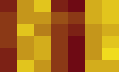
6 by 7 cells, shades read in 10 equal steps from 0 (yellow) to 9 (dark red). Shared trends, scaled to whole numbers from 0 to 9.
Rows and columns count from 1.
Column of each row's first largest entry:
5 1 5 5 5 5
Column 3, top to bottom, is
1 3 4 2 2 3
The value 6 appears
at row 2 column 4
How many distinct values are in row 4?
5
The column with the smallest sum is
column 7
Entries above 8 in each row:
1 0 0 1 1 1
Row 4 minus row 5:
-1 0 0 0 0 0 1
